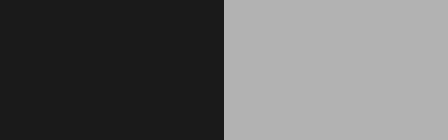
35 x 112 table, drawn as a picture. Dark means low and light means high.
The table splits into one row of 2 panels. Panel 1,1: very low, flat. Panel 1,2: high, flat.
